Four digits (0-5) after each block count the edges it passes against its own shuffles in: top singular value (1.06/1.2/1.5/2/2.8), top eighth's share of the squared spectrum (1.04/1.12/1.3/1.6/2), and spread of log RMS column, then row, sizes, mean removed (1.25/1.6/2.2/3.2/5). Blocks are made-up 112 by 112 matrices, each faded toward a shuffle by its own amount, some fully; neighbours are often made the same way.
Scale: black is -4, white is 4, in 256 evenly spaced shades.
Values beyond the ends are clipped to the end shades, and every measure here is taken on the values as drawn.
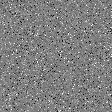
0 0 0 0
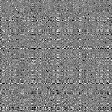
5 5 3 4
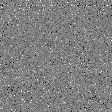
3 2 0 1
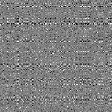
5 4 3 4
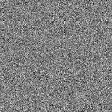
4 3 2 1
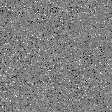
2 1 0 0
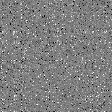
4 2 1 1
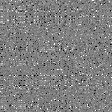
4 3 1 2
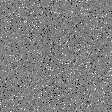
0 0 0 0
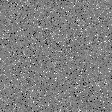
0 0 0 0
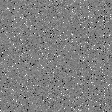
3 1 1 0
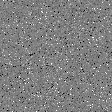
1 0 0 0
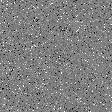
0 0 0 0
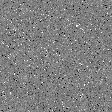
0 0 0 0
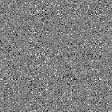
4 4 3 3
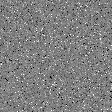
0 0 0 0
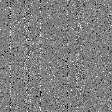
2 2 3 0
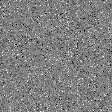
1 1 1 0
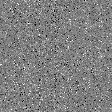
1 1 1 0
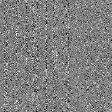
2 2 3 0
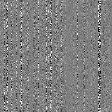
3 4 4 0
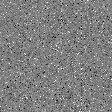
1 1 1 0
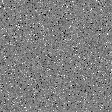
0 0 0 0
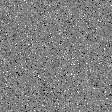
1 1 1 0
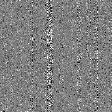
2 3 4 0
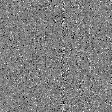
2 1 2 0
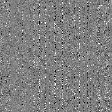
2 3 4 0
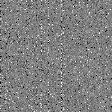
2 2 2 0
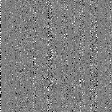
3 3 4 0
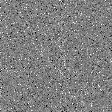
0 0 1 0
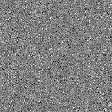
4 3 1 1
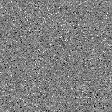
3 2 0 1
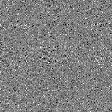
4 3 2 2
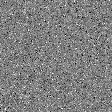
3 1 0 0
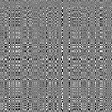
5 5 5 4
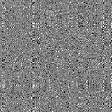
5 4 3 2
